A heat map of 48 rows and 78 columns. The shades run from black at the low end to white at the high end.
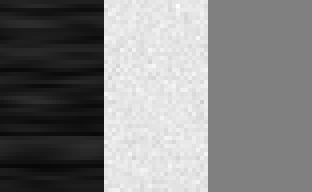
It is made of 1 by 3 panels. Panel 1,1: very low, streaked across, faint in contrast. Panel 1,2: very high, fine-grained, faint in contrast. Panel 1,3: middling, flat.
